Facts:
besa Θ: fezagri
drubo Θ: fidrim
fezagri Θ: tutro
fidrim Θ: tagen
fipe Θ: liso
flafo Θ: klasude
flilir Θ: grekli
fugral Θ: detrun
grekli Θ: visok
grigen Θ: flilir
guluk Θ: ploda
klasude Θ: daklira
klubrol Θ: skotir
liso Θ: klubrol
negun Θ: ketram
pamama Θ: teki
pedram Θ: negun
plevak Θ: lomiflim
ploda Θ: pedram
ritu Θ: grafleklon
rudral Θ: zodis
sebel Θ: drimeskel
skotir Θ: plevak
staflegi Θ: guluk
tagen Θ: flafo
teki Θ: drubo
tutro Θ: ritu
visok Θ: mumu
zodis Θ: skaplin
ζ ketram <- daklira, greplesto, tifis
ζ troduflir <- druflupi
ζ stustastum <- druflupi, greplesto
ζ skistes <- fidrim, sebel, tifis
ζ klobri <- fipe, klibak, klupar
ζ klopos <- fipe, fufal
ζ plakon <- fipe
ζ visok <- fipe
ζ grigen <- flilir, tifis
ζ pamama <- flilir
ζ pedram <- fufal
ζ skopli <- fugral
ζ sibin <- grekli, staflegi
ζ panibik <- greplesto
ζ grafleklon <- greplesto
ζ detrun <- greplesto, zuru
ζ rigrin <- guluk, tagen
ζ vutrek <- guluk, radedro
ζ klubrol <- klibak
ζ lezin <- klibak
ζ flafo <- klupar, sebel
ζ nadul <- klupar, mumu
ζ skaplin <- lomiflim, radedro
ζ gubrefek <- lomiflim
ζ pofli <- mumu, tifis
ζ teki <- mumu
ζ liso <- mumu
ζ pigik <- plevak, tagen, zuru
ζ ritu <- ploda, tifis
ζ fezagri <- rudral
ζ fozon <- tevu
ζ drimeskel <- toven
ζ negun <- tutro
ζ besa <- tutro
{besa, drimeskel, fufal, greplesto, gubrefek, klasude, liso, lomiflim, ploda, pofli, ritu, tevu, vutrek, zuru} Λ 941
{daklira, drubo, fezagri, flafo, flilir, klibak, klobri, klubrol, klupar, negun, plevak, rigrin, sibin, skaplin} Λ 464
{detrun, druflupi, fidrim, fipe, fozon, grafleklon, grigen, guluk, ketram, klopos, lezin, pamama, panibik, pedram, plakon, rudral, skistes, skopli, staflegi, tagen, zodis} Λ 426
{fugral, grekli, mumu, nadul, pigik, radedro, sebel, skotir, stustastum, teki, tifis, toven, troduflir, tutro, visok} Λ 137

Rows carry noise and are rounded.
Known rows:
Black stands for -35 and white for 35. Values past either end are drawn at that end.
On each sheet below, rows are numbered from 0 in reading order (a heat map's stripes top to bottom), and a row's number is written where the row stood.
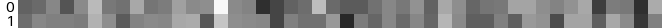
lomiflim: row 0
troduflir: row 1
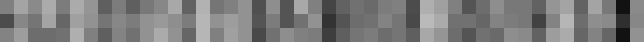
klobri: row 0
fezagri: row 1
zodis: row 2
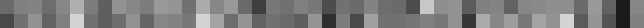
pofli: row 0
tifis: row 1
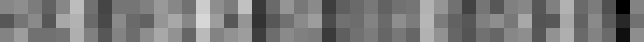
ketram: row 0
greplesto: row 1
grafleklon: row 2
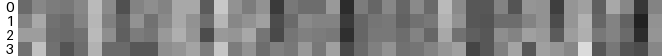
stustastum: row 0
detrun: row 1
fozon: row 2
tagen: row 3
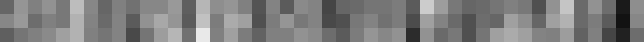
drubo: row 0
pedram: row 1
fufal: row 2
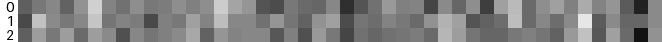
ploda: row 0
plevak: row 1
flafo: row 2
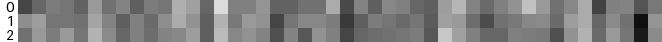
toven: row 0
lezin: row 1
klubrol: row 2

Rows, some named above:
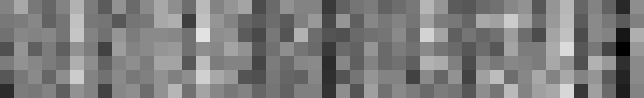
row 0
detrun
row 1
fugral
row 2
skaplin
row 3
skistes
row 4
nadul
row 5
ploda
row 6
sebel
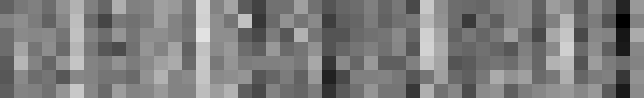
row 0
gubrefek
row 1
ketram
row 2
skaplin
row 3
rigrin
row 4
pigik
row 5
rudral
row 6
ritu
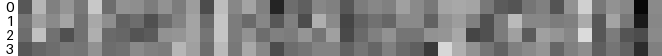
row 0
sibin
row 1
klibak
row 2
tagen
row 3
drimeskel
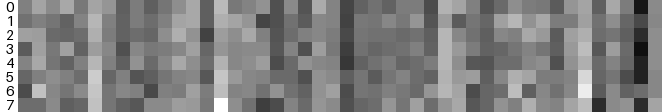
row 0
klobri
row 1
tevu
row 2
skopli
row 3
flafo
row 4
detrun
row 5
flilir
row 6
plevak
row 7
radedro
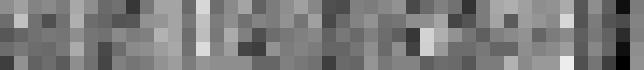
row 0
fipe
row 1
tagen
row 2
drimeskel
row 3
vutrek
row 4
fidrim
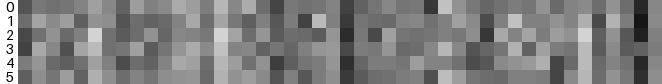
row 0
besa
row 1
klupar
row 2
tifis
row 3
zuru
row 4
druflupi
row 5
negun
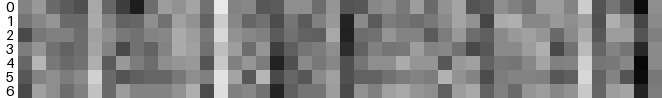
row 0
guluk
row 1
mumu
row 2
tutro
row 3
druflupi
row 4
staflegi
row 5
daklira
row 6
grekli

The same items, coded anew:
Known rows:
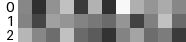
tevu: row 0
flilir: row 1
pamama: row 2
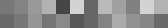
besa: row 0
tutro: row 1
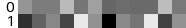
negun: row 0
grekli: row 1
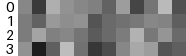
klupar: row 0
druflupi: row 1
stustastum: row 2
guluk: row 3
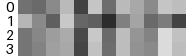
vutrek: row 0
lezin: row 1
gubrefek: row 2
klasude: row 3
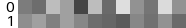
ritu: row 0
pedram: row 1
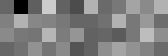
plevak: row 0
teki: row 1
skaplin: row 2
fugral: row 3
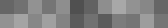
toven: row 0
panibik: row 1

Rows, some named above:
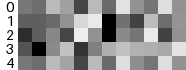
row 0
ritu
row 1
sibin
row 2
grekli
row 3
zuru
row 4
ritu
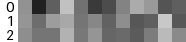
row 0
guluk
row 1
flafo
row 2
skaplin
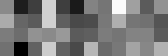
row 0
pigik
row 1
detrun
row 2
fipe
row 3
plevak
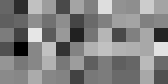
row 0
greplesto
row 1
radedro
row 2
fidrim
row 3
zuru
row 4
klobri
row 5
ketram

